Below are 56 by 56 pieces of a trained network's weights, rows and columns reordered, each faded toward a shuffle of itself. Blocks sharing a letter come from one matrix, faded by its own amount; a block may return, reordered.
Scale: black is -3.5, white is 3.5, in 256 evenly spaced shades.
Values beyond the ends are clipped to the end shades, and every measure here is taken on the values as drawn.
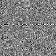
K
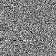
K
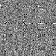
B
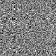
B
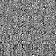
B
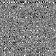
B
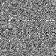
K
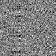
B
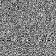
K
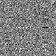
B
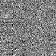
B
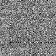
K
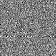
K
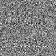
K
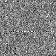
K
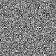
K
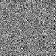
B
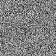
K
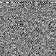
K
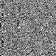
B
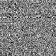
K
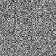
B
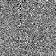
B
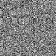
B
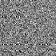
K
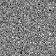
B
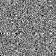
K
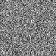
B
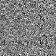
B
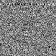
K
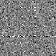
B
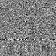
K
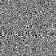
B
